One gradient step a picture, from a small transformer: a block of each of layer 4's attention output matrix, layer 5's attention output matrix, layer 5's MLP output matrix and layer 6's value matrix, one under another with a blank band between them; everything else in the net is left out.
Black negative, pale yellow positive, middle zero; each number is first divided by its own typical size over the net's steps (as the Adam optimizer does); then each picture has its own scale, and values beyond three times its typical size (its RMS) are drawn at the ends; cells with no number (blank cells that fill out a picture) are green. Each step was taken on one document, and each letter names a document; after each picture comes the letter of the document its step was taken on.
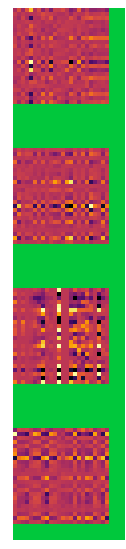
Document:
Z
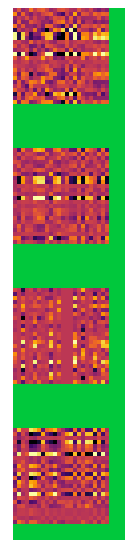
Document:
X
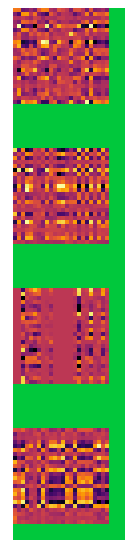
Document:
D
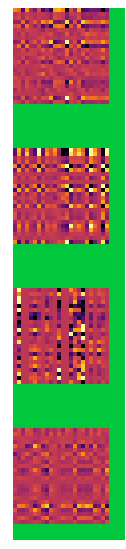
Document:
Z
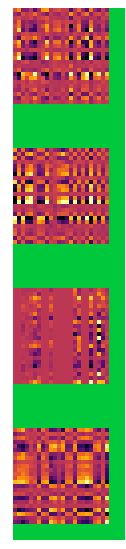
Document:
D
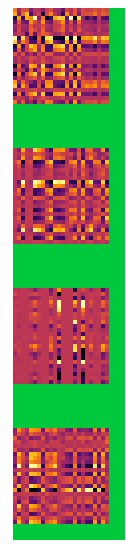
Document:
X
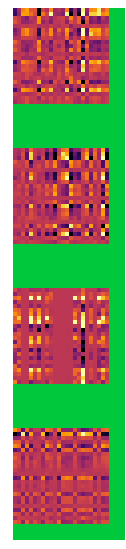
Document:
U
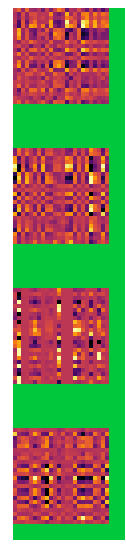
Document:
Z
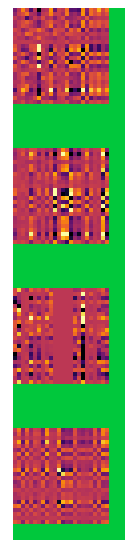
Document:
U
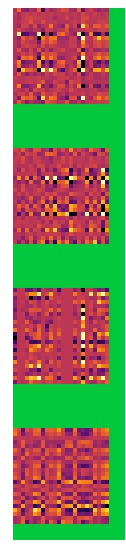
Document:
U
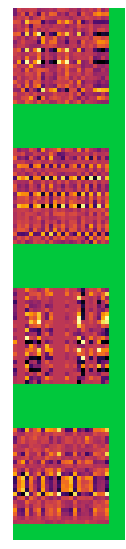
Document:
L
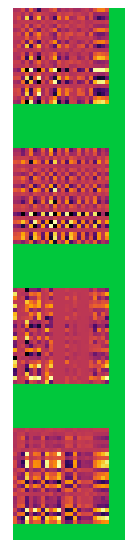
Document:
L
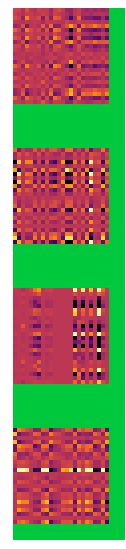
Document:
Z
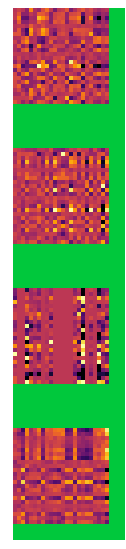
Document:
U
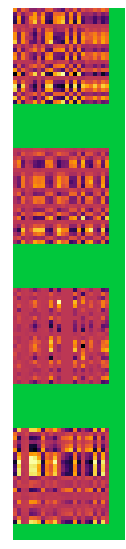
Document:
X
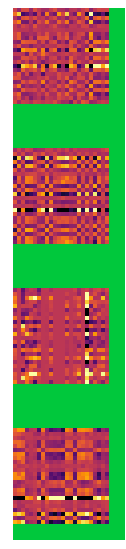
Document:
D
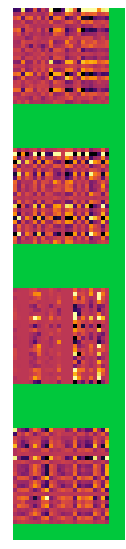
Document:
Z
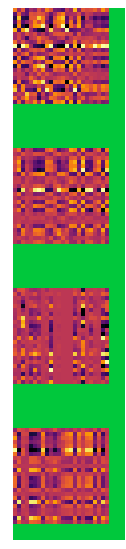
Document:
X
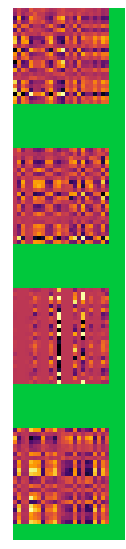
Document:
X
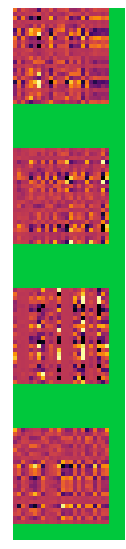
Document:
U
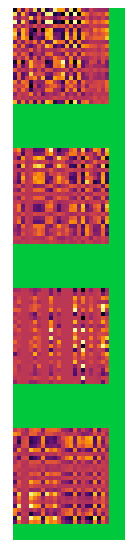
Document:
X
